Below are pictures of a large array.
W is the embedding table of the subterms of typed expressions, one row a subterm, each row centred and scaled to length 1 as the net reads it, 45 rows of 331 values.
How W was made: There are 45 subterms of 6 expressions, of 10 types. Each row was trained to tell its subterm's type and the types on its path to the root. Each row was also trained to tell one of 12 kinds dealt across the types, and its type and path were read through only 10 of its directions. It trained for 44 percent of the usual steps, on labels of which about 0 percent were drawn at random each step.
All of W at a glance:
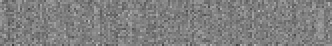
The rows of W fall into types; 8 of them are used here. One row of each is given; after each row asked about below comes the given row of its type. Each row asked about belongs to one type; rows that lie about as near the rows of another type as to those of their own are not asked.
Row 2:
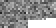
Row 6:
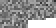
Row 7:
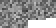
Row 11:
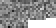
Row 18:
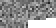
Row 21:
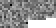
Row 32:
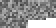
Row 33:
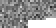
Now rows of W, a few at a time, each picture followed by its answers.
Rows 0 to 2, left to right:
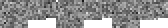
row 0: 2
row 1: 32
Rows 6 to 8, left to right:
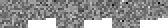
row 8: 7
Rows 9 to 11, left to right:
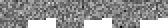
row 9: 6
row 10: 18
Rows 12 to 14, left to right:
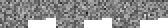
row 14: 33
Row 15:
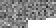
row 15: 33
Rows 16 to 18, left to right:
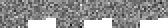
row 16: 18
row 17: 6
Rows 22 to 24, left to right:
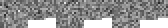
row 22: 32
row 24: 18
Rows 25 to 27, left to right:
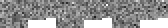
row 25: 21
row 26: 32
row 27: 18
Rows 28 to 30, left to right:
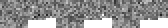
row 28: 7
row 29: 21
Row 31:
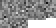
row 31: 33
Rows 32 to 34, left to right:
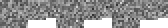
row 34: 18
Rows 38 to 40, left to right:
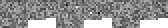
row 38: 33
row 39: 32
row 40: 2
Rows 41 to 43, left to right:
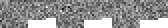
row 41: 33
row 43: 32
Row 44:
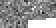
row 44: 11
